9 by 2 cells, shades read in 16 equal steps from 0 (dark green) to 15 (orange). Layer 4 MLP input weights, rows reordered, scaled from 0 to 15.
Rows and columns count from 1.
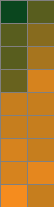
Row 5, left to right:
12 12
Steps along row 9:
down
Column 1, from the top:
0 5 5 6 12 12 13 13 15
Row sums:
5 13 15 19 24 24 25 27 27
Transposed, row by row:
0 5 5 6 12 12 13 13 15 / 5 8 10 13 12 12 12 14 12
